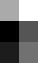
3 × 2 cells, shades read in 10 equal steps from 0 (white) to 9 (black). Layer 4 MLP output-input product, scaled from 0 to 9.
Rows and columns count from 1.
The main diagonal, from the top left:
3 6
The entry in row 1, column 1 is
3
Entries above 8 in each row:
0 1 0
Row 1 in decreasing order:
3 0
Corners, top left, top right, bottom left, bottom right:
3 0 8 5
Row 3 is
8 5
